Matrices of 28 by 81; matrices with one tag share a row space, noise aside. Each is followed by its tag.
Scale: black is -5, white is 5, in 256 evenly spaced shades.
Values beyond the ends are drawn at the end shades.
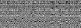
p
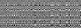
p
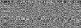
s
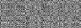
s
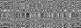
s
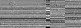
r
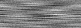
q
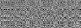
s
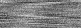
q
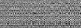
p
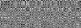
s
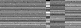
r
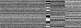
r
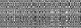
p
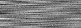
q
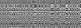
p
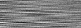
q
